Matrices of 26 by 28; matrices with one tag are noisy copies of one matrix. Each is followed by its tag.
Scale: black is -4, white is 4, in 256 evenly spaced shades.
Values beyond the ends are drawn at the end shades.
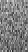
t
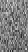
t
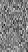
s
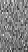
t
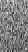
t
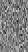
s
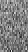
t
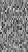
s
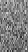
t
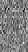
s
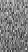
t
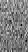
t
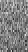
t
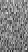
t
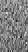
t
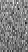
t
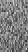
t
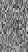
s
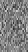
s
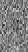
s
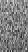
t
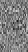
s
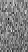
t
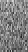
t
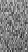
t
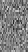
s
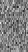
s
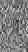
s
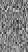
s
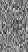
s
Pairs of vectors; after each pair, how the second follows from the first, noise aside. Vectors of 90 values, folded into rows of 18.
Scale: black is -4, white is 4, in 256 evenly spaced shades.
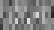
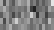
shuffled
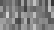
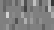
partly zeroed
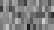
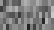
sign-scrambled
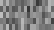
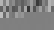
partly zeroed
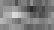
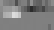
partly zeroed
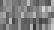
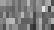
sign-scrambled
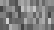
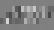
partly zeroed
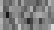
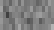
shrunk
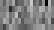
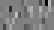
partly zeroed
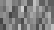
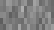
shrunk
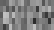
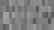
shrunk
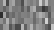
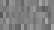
shrunk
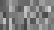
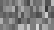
shuffled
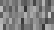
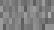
shrunk
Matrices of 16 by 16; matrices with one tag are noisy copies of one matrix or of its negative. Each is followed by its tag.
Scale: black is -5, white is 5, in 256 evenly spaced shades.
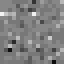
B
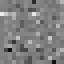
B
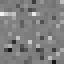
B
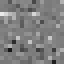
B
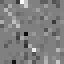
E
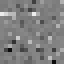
B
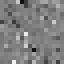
E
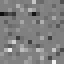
B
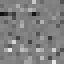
B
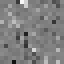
E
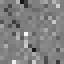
E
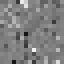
E
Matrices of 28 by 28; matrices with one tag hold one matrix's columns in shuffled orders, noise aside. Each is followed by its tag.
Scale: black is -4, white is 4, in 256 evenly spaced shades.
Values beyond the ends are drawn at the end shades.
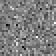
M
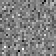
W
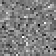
M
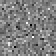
M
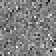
W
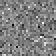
M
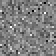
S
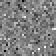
W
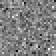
W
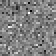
S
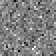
W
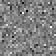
S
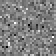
M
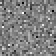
S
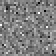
S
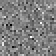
M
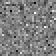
S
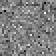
S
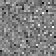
S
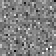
W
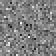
M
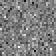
W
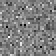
M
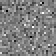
S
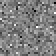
S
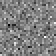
M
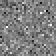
S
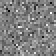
S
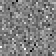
W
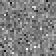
W
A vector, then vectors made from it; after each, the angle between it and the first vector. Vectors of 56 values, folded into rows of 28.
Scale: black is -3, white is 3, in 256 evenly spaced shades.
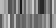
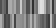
nearly opposite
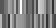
nearly opposite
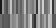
partly opposed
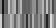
partly opposed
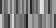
partly opposed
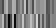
partly opposed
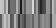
nearly parallel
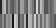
orthogonal
